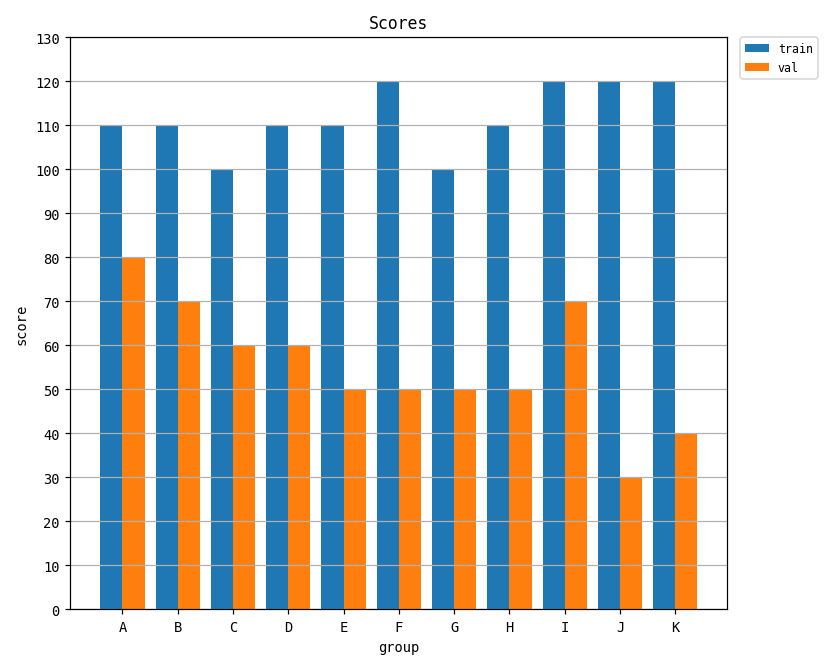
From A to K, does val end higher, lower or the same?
lower
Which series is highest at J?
train
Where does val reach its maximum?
A
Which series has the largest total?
train
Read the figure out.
Title: Scores
x-axis: group, ticks A B C D E F G H I J K
y-axis: score, ticks 0 10 20 30 40 50 60 70 80 90 100 110 120 130
Legend: train, val
Values:
train: 110 110 100 110 110 120 100 110 120 120 120
val: 80 70 60 60 50 50 50 50 70 30 40
